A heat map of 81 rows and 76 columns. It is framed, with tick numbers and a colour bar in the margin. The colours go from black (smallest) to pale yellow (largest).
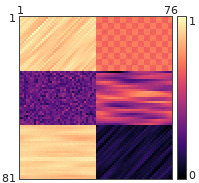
The table splits into 3 rows of 2 panels. Panel 1,1: very high, slanting up to the right, faint in contrast. Panel 1,2: high, checkered, faint in contrast. Panel 2,1: low, fine-grained. Panel 2,2: middling, streaked across, strong in contrast. Panel 3,1: very high, streaked across, faint in contrast. Panel 3,2: very low, slanting up to the right, faint in contrast.
